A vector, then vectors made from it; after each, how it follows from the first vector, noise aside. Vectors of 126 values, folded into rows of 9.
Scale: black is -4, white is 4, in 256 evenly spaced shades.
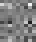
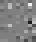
partly zeroed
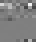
partly zeroed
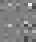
partly zeroed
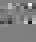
partly zeroed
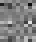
negated
